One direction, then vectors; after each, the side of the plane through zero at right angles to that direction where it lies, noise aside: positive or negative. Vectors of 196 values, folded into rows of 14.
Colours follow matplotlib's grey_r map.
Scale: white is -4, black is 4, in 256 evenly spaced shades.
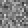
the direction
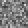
positive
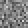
negative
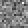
negative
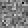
positive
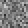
negative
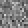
positive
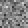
negative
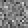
negative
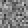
negative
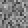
negative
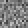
positive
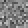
negative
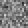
positive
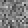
negative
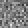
positive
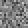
negative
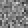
positive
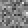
negative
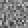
negative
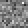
negative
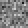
positive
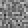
negative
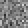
negative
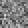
positive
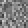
positive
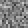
negative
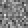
positive
